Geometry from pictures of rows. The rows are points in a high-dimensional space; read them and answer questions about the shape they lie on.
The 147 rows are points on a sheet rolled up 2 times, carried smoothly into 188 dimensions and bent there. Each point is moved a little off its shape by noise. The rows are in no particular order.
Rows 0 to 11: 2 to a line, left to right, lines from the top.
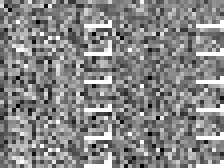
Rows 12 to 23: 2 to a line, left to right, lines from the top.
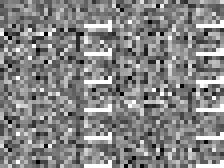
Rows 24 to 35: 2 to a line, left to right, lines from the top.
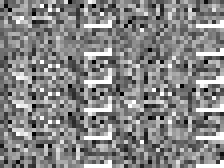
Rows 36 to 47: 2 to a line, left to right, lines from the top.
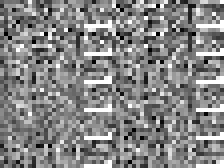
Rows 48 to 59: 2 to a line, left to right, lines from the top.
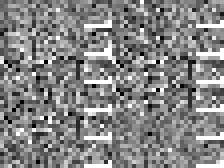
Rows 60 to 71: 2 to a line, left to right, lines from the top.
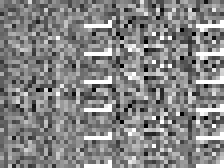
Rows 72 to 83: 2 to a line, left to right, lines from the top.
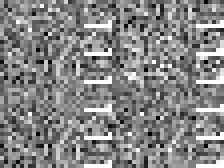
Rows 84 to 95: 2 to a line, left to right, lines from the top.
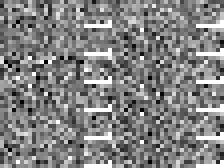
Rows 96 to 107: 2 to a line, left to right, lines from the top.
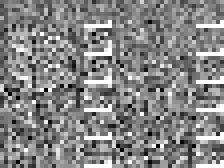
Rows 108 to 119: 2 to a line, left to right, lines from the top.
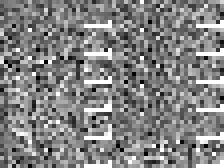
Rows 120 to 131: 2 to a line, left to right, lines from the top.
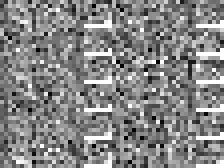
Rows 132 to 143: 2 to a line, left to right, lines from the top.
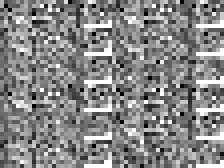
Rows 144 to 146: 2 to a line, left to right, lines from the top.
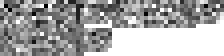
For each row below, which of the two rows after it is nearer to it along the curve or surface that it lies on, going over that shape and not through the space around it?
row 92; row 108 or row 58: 108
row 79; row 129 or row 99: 99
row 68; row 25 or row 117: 117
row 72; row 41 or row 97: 97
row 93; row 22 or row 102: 22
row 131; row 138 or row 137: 138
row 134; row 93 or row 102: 102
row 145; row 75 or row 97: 75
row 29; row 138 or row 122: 138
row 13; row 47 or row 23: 23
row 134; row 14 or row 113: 14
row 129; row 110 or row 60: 110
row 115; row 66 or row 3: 3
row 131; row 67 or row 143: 67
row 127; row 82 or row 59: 59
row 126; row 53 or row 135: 135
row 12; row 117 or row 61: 117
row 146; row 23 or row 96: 96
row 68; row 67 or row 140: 140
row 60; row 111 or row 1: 1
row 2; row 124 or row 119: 119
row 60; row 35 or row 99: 99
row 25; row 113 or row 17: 17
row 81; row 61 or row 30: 61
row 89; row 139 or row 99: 99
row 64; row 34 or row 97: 97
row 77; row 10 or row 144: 10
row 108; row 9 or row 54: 9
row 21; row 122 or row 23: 122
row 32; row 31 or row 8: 31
